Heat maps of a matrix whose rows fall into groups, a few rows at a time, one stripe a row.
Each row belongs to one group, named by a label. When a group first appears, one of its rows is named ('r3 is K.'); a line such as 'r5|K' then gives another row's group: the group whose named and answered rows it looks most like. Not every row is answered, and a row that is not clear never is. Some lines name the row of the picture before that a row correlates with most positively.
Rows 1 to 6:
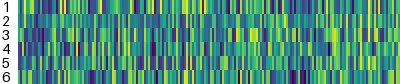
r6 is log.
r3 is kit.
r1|log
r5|kit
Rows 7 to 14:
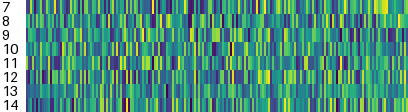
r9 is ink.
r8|log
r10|kit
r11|log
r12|kit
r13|kit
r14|kit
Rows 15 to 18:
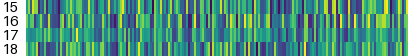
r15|log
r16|log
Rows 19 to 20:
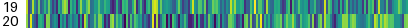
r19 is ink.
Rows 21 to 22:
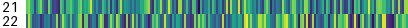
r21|log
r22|kit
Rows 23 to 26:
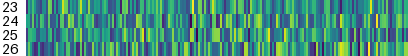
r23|ink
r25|ink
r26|kit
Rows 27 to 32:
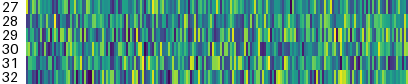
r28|kit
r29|kit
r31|ink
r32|kit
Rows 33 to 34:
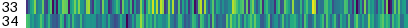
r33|ink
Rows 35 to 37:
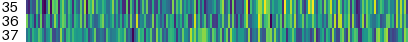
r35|kit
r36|kit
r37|log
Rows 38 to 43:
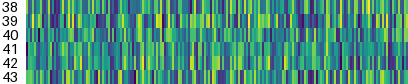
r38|log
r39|log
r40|log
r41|ink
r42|ink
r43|log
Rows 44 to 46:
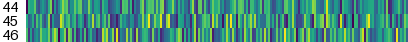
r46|kit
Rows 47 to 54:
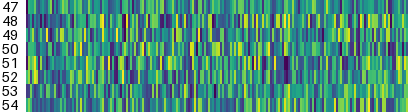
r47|ink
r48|kit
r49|kit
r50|ink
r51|log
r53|kit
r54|kit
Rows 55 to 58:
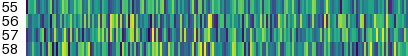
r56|kit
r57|kit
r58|ink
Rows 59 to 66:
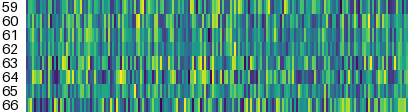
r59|ink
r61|log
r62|log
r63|ink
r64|log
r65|ink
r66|kit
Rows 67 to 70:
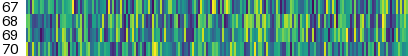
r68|kit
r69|kit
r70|ink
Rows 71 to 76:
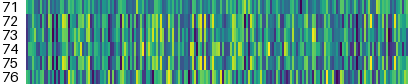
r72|ink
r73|ink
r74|ink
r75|ink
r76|log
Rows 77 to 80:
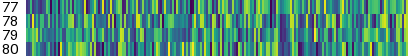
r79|log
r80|log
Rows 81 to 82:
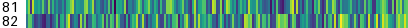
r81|log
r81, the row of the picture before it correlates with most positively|78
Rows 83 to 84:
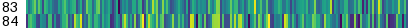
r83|ink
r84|ink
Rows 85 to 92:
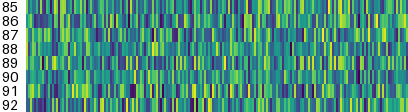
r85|kit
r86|kit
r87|log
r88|ink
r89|kit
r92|kit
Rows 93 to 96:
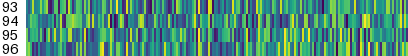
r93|kit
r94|log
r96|kit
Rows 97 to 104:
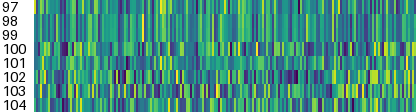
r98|ink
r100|log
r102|log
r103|kit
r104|log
